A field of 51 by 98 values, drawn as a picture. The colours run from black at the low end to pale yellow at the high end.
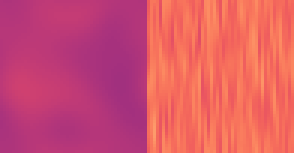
The table splits into one row of 2 panels. Panel 1,1: middling, smooth, faint in contrast. Panel 1,2: high, streaked downward, faint in contrast.
